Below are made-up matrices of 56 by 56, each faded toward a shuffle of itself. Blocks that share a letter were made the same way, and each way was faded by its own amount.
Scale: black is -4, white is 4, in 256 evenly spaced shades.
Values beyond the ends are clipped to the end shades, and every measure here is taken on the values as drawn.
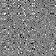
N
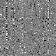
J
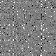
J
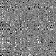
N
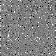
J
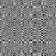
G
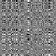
G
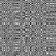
G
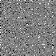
J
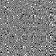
N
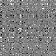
N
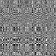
G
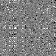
N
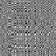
G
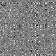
N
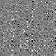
N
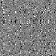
N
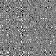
N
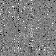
J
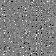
J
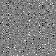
N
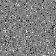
J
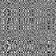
G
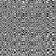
G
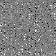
J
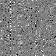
J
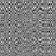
G
